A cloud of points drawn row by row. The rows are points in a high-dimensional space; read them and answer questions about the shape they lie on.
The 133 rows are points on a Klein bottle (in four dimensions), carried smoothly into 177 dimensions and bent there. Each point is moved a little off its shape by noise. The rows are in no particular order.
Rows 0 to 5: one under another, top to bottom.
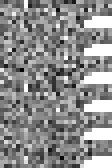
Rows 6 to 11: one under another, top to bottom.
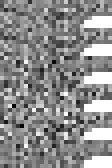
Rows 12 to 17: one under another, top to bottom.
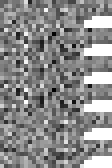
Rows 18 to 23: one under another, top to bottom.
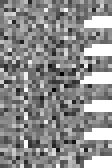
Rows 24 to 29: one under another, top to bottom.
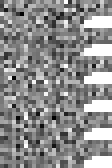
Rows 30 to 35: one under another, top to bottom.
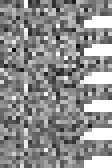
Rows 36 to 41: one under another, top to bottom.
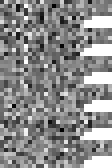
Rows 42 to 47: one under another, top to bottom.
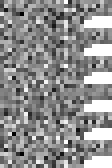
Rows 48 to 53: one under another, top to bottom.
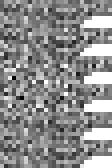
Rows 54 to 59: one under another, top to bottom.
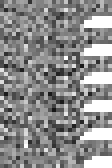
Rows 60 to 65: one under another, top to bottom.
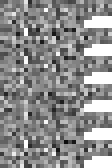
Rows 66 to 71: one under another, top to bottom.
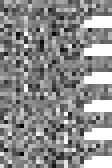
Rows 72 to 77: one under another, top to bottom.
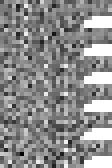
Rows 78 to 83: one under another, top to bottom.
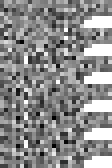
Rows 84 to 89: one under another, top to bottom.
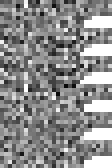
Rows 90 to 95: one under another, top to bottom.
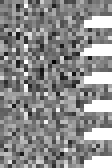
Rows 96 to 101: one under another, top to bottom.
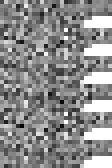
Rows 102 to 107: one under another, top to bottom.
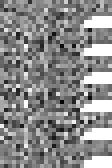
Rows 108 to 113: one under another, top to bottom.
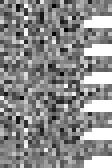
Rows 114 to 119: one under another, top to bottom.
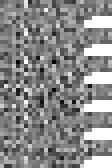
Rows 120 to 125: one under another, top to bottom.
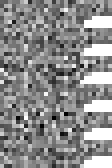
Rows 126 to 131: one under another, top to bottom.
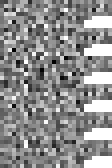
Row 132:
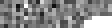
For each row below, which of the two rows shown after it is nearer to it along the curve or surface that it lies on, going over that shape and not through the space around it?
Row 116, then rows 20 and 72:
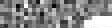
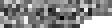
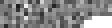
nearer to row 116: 72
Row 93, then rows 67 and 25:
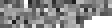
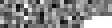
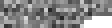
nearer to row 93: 67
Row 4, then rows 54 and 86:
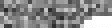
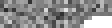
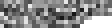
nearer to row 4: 54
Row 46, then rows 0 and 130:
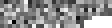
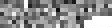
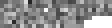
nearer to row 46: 0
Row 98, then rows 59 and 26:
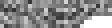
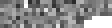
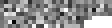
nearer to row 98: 26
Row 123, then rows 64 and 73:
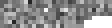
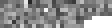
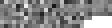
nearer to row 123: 64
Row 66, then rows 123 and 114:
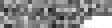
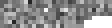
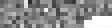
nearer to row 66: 123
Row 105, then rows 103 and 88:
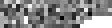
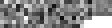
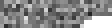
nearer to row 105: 103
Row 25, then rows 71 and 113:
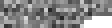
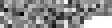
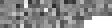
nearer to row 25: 71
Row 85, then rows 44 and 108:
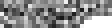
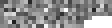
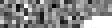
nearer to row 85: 44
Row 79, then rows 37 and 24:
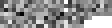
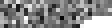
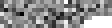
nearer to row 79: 24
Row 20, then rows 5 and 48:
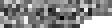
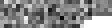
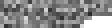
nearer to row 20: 5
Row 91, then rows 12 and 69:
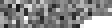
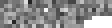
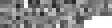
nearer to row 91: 69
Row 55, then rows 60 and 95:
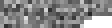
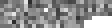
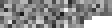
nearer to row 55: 95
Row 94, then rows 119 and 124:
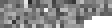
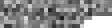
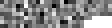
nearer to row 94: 124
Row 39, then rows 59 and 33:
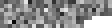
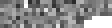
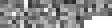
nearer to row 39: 59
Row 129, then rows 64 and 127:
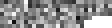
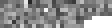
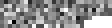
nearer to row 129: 127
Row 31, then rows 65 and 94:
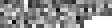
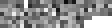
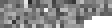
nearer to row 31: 65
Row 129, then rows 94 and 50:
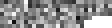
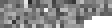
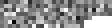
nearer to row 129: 50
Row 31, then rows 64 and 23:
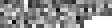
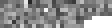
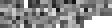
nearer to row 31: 23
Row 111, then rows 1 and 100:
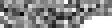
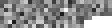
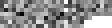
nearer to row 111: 100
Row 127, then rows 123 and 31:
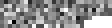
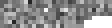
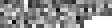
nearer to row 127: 31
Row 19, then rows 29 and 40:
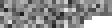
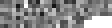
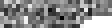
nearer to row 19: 40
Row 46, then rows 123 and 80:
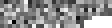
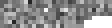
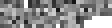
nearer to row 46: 80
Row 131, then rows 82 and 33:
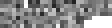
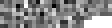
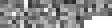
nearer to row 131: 82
